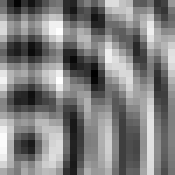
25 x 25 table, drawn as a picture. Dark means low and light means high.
Rings spread out from the bottom left. There is no overall slope. The halves do not mirror each other. The bottom left is the ninth with the highest average.
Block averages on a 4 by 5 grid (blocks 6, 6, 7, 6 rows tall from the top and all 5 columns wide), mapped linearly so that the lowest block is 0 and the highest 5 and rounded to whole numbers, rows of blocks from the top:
2 4 1 4 3
2 3 0 5 3
2 3 2 3 3
3 5 2 2 4
